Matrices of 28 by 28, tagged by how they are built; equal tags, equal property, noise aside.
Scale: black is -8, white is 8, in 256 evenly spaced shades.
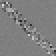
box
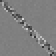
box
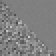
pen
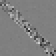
box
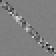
box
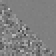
pen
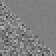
pen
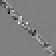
box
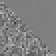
pen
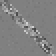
box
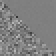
pen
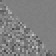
pen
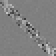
box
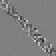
box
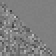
pen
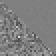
pen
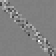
box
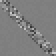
box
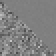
pen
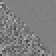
pen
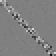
box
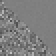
pen
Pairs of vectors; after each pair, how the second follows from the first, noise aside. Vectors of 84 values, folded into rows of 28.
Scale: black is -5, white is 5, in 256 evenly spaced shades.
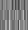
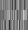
sign-scrambled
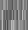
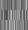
shuffled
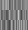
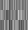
sign-scrambled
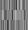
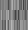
shuffled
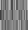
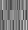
shuffled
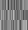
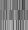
shuffled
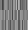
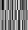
scaled up
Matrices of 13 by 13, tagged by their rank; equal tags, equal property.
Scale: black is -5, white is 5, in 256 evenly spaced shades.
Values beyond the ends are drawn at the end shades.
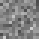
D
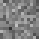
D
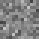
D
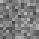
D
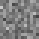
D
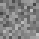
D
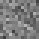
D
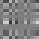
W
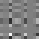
W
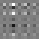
W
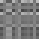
W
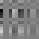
W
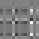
W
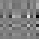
W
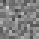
D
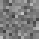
D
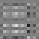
W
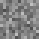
D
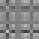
W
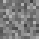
D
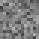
D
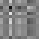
W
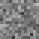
D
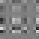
W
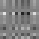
W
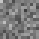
D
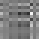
W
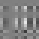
W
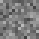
D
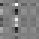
W
